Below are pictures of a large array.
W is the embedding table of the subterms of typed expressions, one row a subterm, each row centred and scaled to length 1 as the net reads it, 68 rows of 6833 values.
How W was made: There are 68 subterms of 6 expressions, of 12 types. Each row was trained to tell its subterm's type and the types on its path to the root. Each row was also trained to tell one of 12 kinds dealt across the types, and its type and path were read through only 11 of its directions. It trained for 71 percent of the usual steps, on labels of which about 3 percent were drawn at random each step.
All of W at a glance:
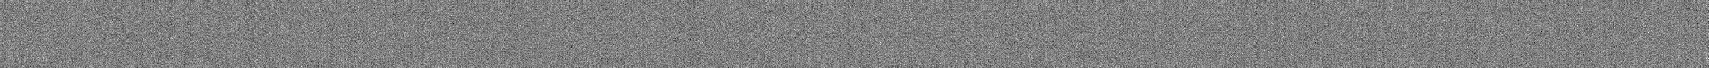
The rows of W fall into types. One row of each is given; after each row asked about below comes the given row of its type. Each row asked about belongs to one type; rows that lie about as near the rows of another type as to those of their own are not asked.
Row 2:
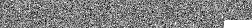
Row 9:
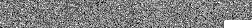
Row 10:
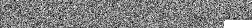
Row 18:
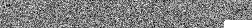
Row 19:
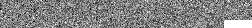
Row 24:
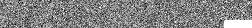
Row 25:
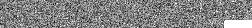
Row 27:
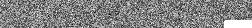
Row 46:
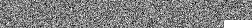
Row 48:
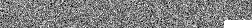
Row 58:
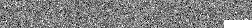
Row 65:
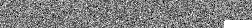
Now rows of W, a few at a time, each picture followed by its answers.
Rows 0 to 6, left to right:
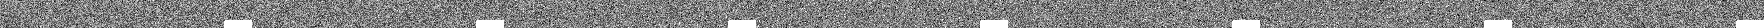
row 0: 24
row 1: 24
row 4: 10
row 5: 46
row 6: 27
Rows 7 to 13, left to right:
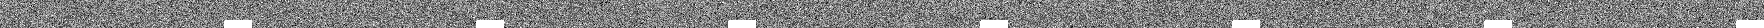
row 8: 2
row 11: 65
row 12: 18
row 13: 46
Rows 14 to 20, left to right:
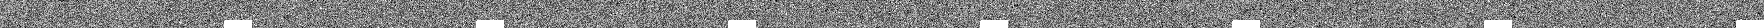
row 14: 24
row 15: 65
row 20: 2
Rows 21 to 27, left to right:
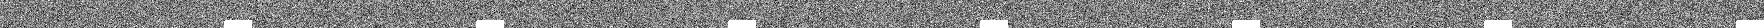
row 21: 9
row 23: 10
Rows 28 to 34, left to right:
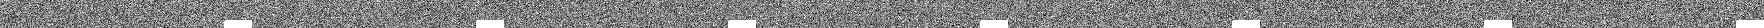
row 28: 25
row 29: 24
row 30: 19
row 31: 65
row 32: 27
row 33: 9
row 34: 19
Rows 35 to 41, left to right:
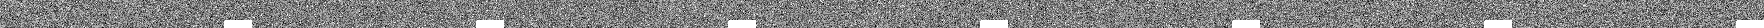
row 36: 9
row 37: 10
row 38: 46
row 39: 19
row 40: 25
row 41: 65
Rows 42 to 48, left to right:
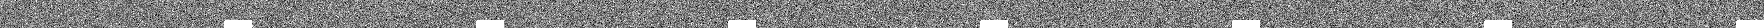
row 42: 10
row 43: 58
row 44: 25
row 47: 18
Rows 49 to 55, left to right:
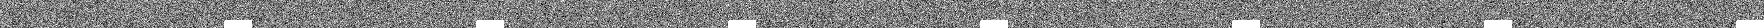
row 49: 58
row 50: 46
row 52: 24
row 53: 58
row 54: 46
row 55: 24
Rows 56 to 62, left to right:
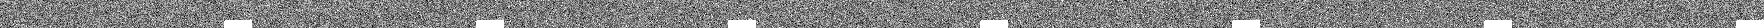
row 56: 25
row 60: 19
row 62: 2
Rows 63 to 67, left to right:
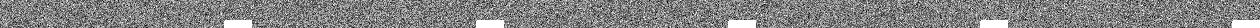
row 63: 58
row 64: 46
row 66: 65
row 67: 65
